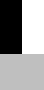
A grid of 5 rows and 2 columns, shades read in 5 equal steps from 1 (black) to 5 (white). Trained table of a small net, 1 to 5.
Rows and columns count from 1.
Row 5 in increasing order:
4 4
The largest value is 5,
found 3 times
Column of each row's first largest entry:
2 2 2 1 1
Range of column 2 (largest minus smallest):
1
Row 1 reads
1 5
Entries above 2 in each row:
1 1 1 2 2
